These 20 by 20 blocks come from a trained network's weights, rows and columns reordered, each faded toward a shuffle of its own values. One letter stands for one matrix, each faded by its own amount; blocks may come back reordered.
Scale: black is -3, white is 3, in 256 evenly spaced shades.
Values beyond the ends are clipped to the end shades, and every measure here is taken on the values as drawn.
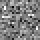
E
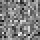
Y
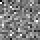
E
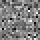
E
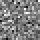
E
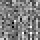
Y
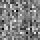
Y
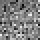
E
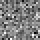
E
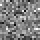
E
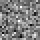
E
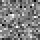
E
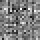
Y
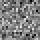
E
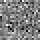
E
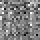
Y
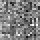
Y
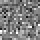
E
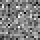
E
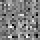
Y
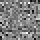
E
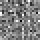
Y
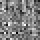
Y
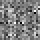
Y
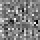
Y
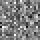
Y
